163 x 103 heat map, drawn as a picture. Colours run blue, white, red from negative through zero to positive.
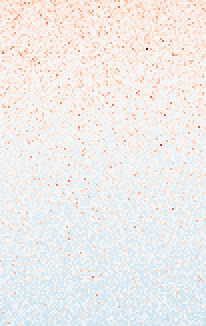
No single row or column stands out from its neighbours. Fine speckle covers the field. Values rise toward the top.
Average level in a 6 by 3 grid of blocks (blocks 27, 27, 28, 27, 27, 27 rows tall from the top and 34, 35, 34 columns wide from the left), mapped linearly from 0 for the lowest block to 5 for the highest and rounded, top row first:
555 / 444 / 333 / 222 / 111 / 000
